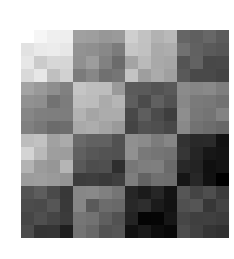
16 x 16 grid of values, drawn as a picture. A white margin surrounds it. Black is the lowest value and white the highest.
Slope: up to the top left. Ninth with the highest average: top left. Mirror symmetry: none. Grain: checkered.
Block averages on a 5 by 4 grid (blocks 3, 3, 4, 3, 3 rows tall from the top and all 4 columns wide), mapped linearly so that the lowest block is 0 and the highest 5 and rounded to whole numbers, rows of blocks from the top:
5 3 4 2 / 3 3 2 2 / 3 3 2 1 / 3 2 2 0 / 1 2 0 1
